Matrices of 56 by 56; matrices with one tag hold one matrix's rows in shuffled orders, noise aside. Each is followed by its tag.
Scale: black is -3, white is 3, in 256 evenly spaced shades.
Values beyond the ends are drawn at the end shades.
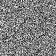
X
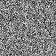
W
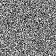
X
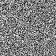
X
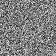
W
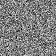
W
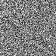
X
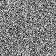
W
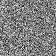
X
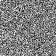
X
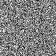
X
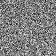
W
